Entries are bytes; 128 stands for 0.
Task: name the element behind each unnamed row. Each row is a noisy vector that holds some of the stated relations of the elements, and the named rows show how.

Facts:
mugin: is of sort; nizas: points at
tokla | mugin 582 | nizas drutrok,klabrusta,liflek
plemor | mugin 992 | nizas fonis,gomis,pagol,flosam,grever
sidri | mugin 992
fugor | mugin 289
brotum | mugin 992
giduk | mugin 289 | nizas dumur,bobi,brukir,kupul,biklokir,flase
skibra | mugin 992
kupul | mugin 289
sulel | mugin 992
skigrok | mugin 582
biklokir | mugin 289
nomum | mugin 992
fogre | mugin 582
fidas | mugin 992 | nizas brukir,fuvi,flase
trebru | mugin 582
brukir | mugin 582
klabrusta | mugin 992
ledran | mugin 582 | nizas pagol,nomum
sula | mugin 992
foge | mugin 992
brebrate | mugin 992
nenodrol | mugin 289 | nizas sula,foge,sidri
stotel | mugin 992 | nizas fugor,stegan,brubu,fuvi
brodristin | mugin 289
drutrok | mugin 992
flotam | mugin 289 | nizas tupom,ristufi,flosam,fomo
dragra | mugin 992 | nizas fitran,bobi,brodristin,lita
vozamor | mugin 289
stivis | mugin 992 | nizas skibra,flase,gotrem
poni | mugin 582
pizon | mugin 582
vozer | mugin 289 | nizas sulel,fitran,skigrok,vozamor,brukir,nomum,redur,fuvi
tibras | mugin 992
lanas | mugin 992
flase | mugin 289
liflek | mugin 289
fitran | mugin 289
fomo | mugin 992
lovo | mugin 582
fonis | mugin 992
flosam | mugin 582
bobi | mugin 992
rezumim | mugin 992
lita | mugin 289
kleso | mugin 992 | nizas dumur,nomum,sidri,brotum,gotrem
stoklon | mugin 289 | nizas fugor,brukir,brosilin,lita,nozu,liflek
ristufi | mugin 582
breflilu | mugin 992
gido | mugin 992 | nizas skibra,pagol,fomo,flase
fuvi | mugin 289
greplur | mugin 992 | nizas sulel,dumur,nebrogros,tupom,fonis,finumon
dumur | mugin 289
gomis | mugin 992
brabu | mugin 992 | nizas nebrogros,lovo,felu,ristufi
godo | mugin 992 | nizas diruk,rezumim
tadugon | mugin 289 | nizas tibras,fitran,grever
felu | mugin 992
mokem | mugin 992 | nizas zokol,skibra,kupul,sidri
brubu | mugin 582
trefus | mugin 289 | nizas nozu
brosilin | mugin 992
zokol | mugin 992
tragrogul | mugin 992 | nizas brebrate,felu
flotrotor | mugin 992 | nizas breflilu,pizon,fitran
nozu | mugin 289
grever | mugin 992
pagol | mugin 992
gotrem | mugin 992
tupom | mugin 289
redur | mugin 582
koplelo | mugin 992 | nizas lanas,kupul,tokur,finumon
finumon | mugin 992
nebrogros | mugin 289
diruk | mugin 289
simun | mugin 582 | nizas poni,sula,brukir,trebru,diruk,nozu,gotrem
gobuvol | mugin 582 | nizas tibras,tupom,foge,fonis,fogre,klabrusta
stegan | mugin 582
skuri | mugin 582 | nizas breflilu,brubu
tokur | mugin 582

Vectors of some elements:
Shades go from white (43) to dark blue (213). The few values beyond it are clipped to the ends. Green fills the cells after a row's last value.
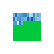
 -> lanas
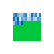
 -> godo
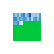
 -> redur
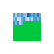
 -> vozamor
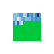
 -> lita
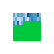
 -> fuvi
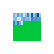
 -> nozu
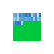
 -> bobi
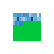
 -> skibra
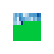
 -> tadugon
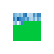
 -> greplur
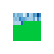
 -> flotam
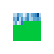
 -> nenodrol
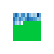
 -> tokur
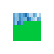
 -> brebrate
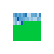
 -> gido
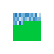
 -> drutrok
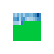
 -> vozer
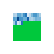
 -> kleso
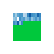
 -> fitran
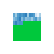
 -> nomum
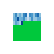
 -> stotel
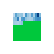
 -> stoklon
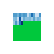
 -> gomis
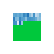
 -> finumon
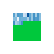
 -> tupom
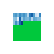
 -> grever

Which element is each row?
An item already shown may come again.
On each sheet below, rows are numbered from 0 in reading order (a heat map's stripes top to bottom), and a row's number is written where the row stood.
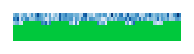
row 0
simun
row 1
diruk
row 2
fogre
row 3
liflek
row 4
koplelo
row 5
giduk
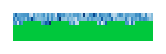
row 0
lanas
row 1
breflilu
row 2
biklokir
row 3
mokem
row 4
finumon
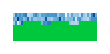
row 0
mokem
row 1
skibra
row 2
stoklon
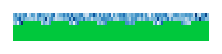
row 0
plemor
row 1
fidas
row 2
koplelo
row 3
dragra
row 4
sulel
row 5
mokem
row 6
kupul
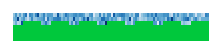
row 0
stotel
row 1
pizon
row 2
zokol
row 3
flotrotor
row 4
fidas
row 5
lanas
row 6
ledran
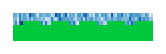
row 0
tibras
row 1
fugor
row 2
brukir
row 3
dumur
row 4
sidri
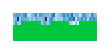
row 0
stivis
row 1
fidas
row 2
tokla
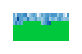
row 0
brotum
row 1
fomo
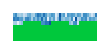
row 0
gobuvol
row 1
rezumim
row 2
flosam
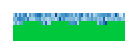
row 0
dragra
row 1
flase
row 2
brosilin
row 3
pagol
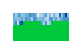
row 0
foge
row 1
trefus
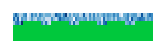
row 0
godo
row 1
fugor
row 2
nebrogros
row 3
fonis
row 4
pizon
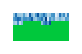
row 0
skuri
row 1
godo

